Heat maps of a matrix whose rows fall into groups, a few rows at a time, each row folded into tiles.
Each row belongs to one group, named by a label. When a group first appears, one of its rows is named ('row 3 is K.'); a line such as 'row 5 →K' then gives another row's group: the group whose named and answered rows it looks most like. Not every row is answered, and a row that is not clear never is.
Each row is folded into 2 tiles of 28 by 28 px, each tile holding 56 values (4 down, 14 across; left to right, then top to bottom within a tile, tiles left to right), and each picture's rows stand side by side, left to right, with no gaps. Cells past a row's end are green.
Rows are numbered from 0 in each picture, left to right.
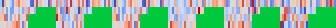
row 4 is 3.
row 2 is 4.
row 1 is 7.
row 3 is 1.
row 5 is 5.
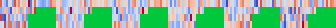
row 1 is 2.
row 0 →3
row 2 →1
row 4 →4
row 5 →3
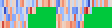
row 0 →1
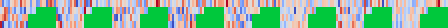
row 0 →5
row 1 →3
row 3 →3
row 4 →1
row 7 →2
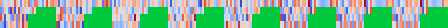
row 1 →5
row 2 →5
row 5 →3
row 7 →3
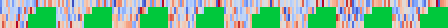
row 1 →1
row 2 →4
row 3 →4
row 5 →1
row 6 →7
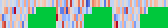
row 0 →2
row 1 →7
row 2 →2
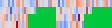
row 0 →4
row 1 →5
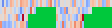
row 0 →5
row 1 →7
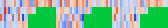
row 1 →5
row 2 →2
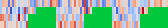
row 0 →4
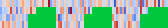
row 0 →1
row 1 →2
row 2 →2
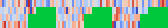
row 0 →3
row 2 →5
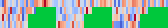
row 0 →2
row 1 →1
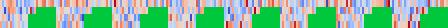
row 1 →5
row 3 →3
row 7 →4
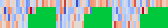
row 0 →1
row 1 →2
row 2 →1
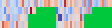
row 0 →1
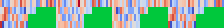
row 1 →1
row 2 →1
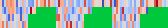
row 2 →2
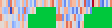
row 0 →7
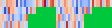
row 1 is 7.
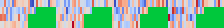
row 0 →4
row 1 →4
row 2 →7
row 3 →2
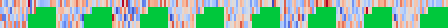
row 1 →5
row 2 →7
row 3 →3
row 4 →4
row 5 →2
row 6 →1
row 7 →3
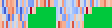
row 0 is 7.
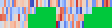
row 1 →5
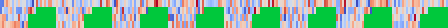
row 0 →4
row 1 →7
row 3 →3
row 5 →2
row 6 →2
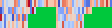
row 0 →3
